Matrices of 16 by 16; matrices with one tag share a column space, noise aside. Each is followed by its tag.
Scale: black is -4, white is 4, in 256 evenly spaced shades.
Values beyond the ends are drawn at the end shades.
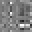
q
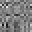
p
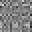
p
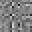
p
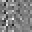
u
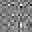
p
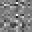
p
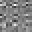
p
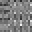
u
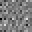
u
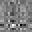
q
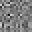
p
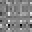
q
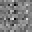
u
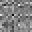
p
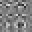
p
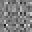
q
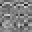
p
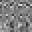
p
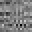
q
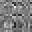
p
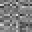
p
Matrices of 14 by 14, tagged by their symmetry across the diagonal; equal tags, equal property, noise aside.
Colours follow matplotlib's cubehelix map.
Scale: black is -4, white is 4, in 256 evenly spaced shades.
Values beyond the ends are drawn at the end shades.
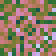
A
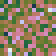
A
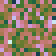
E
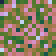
A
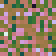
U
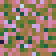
E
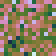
E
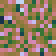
U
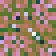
A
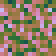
U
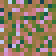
U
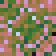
A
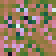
U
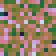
E
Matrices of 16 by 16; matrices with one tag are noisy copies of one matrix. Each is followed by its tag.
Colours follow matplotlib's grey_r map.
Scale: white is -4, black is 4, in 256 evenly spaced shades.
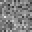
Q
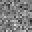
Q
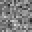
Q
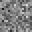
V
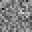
V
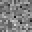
Q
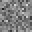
V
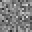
V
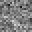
Q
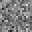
V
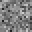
V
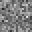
V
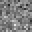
Q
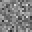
V
